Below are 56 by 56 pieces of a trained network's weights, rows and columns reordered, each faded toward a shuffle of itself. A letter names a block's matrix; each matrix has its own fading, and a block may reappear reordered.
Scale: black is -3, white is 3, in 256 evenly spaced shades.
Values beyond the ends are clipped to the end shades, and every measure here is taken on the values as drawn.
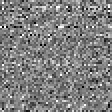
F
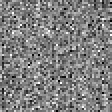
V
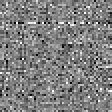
F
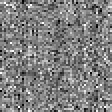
V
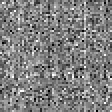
V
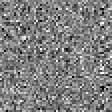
F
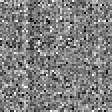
V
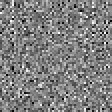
F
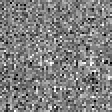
V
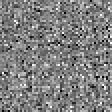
V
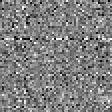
F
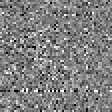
F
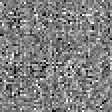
V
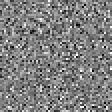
F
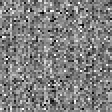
V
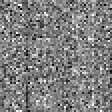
V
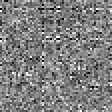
F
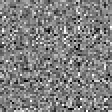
F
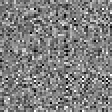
F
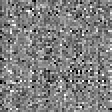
V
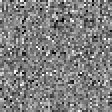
V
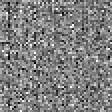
V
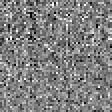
V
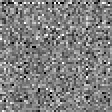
F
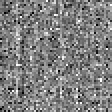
V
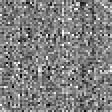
V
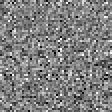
F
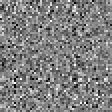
F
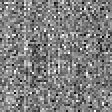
V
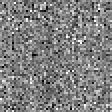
V
